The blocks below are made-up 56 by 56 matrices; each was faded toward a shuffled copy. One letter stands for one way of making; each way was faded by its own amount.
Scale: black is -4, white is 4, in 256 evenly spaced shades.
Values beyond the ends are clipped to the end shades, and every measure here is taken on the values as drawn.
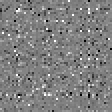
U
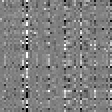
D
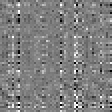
D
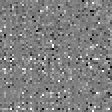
U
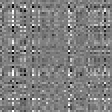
D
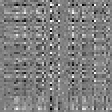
D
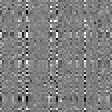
D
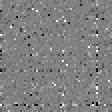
U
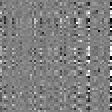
D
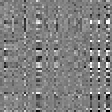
D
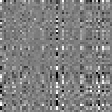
D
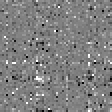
U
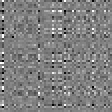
D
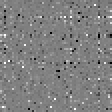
U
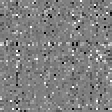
U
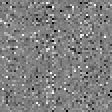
U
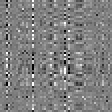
D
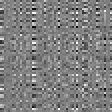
D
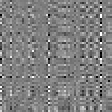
D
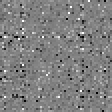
U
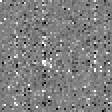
U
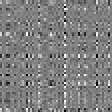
D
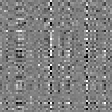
D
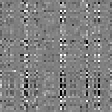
D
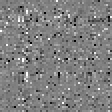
U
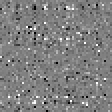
U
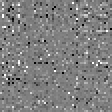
U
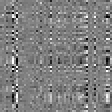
D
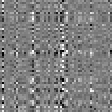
D
